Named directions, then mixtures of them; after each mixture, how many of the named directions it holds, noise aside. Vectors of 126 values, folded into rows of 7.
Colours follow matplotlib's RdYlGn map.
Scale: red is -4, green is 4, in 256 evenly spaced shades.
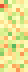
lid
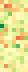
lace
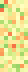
one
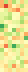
two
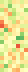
two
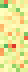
two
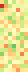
one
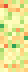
two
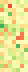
two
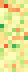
two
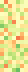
two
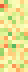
one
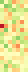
one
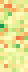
one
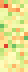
two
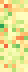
one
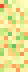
one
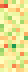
two
